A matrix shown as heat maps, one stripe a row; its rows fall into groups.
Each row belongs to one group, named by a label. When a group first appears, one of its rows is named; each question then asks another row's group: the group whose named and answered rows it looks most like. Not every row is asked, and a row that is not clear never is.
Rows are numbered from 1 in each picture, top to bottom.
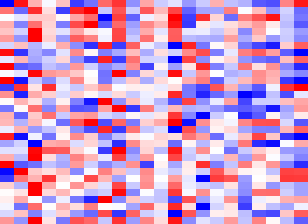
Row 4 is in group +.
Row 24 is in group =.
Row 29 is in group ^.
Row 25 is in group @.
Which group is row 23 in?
+
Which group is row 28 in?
+
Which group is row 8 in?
=
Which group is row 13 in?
@
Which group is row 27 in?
+
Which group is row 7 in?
^
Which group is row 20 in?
=
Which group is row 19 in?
^
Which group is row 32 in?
+
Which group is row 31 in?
^
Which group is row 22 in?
+
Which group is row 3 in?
+
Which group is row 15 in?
^
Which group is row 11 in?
+
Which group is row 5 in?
+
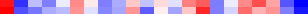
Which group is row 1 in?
=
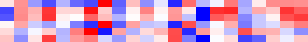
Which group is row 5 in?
+
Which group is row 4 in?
^
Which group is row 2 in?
@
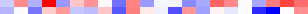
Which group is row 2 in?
^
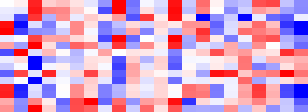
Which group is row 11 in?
@
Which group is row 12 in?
^
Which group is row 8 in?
@
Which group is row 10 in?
^
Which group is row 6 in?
+
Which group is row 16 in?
+
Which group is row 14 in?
=
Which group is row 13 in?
=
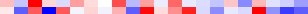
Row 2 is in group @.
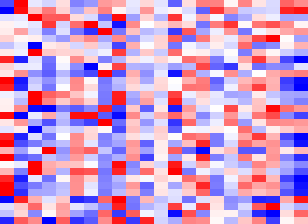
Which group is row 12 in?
=
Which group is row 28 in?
=
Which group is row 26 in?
=
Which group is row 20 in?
=
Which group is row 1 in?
@
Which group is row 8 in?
+
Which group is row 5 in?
^
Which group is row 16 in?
^
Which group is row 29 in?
@
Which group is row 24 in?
+
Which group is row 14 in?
+
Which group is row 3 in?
+
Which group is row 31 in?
^
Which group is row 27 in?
=
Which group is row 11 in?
^
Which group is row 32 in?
@
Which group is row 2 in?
@
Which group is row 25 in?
+
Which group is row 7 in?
^
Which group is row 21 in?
=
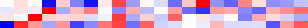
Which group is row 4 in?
@
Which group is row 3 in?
+
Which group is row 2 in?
@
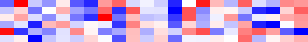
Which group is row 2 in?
^
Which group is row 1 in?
@
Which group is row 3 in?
^
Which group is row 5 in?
=
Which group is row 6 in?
^
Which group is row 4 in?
^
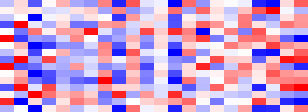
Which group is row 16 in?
^
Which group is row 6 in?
=
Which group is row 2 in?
+
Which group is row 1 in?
^
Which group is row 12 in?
^
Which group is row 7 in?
^
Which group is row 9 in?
@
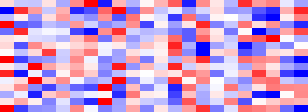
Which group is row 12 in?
+
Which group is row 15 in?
^
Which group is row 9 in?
=
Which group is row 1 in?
+
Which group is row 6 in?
+
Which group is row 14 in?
^
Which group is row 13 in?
^
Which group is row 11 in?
=
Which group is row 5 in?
@
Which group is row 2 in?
@
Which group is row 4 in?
=
